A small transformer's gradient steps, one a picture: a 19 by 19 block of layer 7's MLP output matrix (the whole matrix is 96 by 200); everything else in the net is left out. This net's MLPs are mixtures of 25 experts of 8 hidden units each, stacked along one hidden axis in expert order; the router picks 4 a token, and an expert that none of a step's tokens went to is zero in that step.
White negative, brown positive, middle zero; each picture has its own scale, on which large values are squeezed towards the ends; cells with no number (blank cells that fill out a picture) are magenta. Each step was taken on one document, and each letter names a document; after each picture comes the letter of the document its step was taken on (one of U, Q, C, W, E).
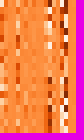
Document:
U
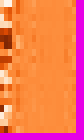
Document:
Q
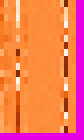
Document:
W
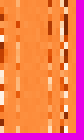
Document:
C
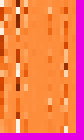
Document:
W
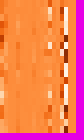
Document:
U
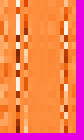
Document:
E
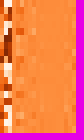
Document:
Q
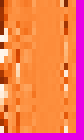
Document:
W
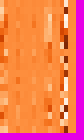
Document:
U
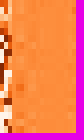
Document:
Q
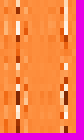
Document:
E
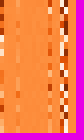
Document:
C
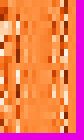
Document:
W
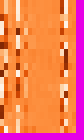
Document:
E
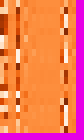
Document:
E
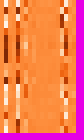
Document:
E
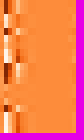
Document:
Q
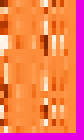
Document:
Q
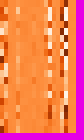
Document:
U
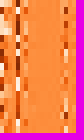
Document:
W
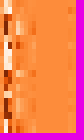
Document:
Q
